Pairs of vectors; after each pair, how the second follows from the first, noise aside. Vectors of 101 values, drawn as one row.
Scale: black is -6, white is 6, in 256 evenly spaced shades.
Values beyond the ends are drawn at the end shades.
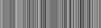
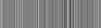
partly zeroed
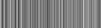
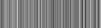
reversed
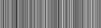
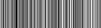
scaled up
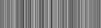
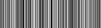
scaled up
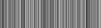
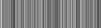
reversed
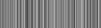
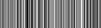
scaled up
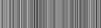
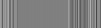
partly zeroed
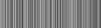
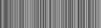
reversed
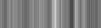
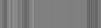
partly zeroed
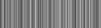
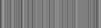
partly zeroed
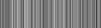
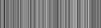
reversed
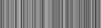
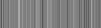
partly zeroed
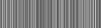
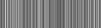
reversed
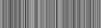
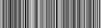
scaled up
